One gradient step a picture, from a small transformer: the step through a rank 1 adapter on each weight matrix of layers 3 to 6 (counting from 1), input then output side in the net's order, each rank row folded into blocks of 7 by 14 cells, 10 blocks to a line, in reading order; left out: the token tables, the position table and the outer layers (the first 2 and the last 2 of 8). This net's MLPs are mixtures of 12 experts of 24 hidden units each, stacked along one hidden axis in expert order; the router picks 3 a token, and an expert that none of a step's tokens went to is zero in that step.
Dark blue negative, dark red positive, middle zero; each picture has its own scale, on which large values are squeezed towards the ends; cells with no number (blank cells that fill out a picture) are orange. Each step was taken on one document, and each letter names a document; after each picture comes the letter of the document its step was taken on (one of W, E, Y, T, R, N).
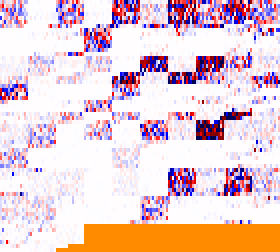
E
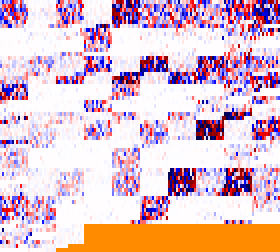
E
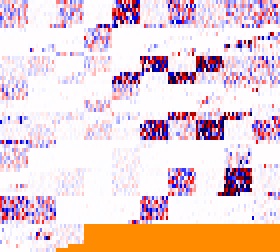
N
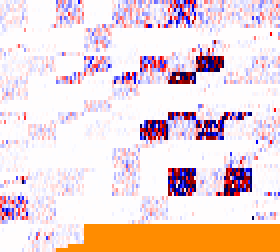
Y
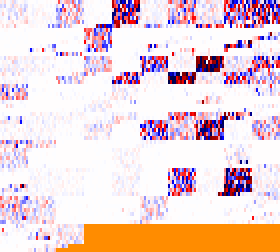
N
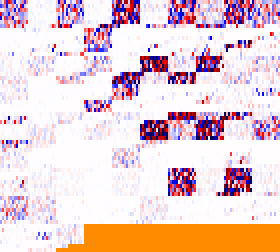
N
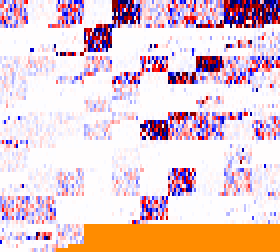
N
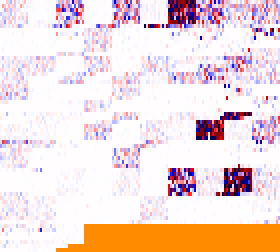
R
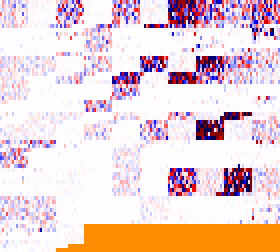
R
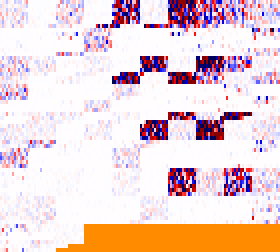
R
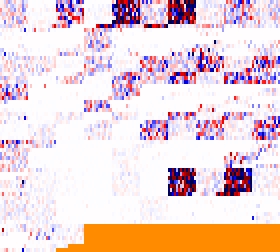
Y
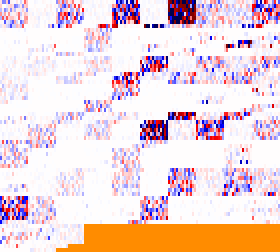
N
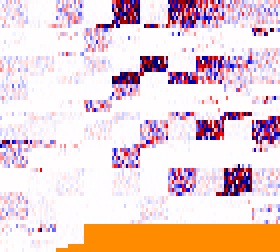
R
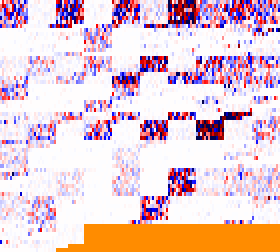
E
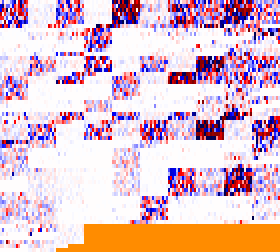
E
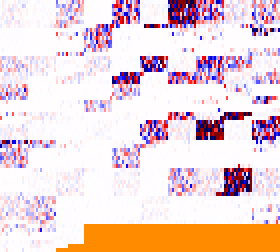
R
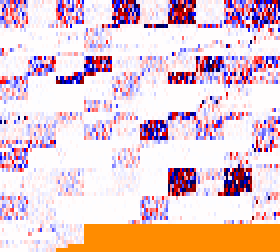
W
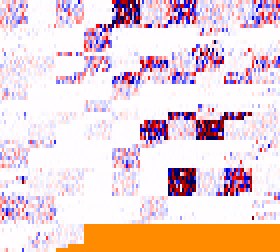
Y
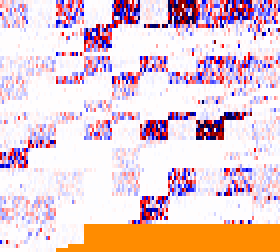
E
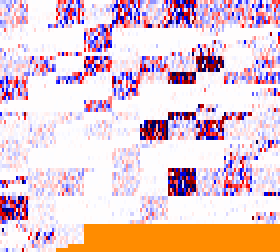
Y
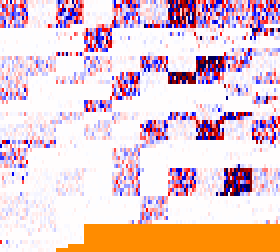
R
